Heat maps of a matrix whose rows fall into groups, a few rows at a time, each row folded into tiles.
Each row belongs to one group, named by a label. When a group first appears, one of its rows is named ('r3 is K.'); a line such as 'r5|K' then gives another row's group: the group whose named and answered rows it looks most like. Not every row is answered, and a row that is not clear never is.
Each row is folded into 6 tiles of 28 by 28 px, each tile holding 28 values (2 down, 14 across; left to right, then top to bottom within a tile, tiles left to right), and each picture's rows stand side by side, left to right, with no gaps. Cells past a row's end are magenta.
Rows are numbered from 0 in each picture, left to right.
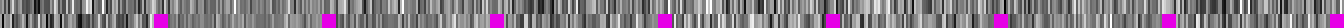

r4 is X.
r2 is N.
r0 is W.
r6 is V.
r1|N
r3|W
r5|X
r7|W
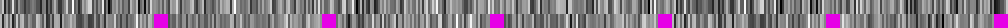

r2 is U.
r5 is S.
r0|W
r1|N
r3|N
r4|W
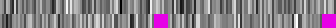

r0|V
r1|V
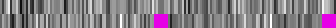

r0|U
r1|V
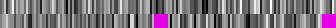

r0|S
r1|W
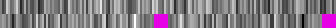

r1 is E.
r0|U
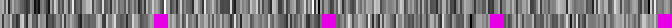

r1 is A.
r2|E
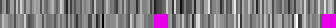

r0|S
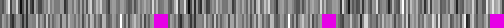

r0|U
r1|U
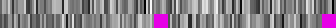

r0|N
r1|X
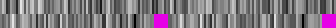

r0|E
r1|E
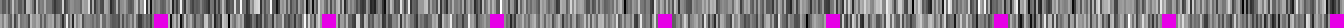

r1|W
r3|V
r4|E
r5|X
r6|U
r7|S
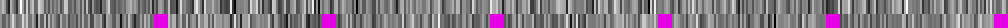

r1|A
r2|V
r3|N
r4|S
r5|N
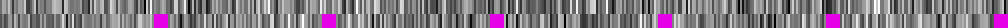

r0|N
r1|U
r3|W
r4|S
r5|X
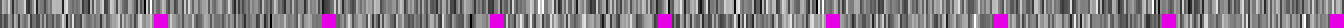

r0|N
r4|N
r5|U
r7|V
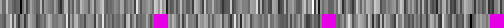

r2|E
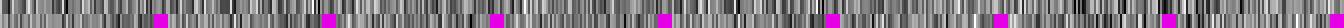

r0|A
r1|A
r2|E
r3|E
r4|A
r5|U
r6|S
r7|U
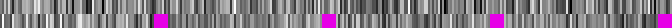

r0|X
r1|N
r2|W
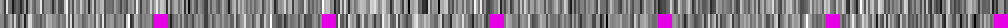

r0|V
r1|V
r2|X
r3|S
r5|E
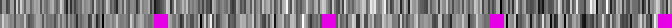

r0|S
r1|U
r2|X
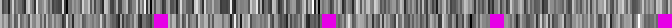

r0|A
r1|A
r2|E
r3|U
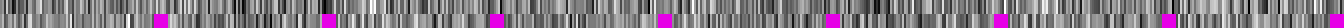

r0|V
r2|X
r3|N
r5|W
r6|X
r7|X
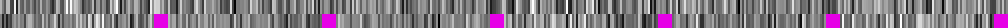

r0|V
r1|A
